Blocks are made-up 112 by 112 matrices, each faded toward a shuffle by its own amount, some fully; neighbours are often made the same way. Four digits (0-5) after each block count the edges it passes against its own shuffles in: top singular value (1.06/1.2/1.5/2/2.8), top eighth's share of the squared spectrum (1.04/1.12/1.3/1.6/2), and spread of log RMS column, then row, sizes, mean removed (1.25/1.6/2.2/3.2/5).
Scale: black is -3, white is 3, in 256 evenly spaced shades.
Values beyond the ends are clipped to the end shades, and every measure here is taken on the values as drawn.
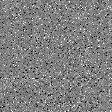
3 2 1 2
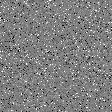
2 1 0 0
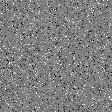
2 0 0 0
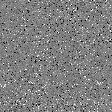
2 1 0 1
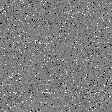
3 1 0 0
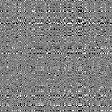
5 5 3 4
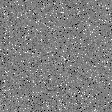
2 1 0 0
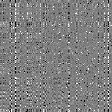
5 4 3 3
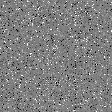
3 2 1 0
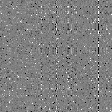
5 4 2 1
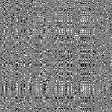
5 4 3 3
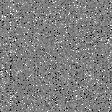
4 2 1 1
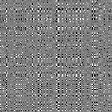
5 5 4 4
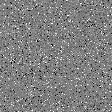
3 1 1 0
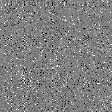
4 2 2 1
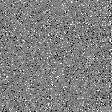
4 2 1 1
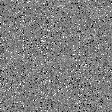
1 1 2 0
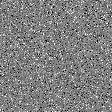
0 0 0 0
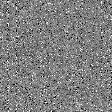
1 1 2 0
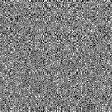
5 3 3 2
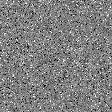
3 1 0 0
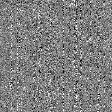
1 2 4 0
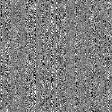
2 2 4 0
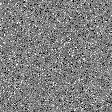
0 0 0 0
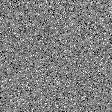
0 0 0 0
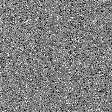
0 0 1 0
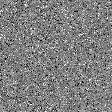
0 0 1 0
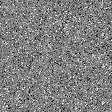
0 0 0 0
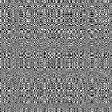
5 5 4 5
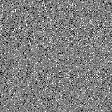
4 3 1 2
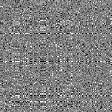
5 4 3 3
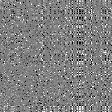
5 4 3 2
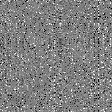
4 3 2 1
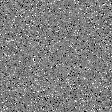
2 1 0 0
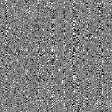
4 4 3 2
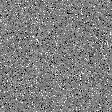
1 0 0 0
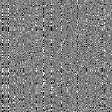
5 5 4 2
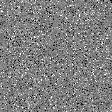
3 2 1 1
